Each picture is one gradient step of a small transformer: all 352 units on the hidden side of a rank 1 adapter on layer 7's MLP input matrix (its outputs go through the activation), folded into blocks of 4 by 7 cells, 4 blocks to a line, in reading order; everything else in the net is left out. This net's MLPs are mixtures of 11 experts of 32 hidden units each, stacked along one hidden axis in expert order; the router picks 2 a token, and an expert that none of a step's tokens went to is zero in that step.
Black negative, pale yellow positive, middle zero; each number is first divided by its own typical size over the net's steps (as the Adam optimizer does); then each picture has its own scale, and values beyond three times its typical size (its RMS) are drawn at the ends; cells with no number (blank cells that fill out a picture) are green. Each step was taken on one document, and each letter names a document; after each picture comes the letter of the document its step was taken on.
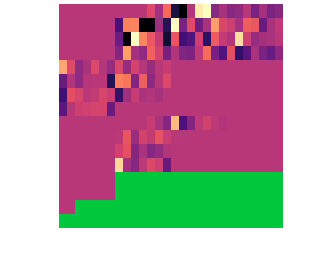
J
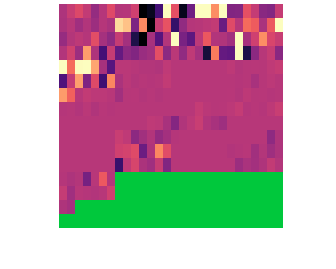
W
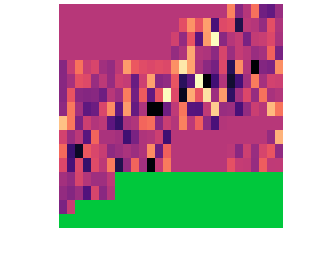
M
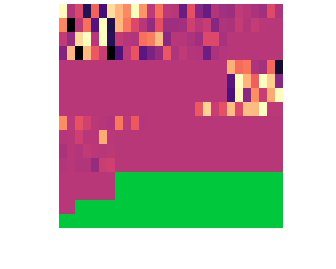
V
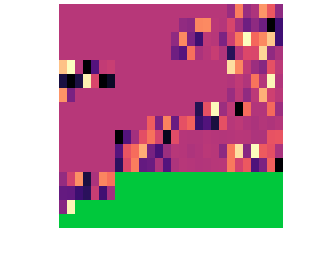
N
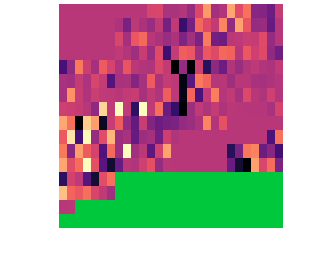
M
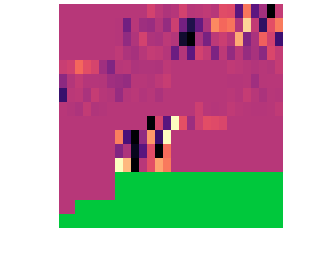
J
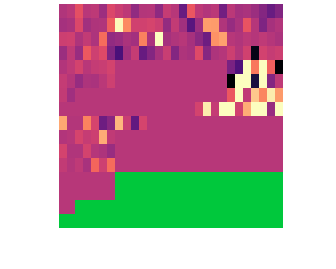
V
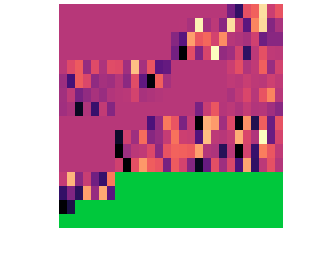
N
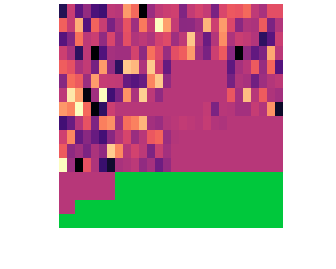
M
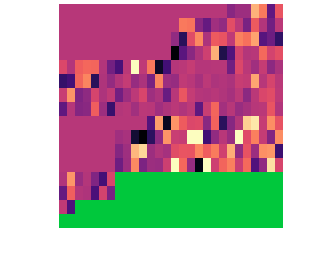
N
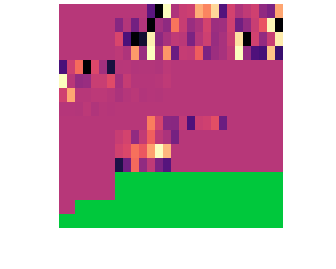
J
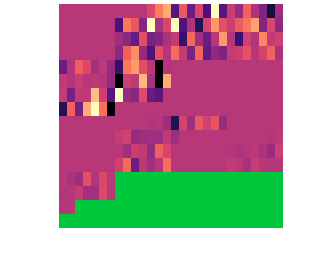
W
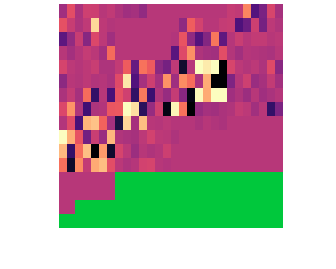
M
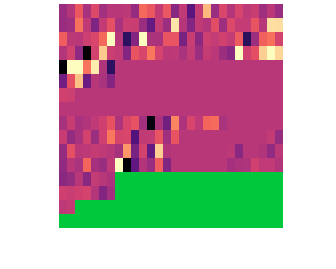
J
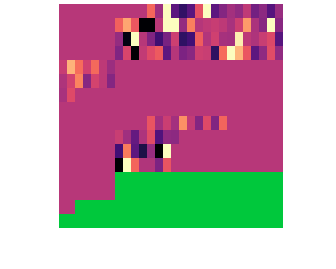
J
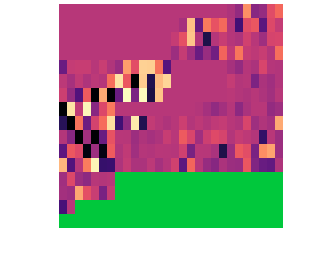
M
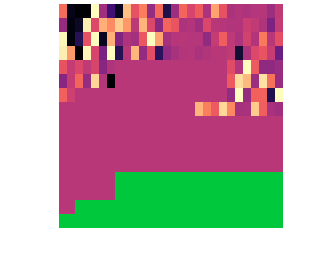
V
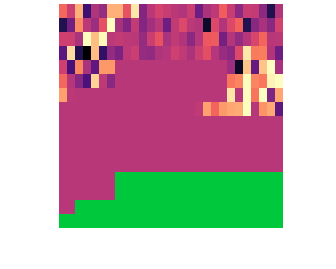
V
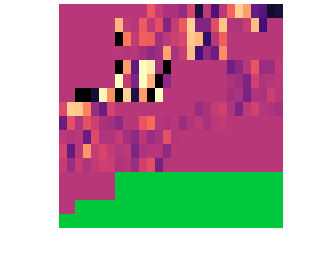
M
